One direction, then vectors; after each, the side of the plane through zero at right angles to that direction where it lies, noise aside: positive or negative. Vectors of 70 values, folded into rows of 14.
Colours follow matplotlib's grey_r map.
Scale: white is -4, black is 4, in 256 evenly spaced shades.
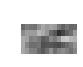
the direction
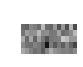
positive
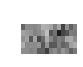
positive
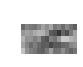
positive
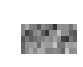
negative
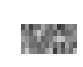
positive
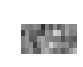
negative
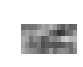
positive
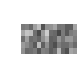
positive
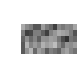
negative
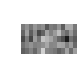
negative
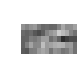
negative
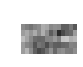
positive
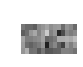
positive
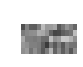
positive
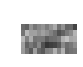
positive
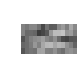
negative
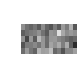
negative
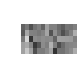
positive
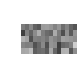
positive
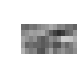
positive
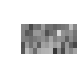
negative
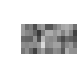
negative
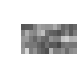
positive
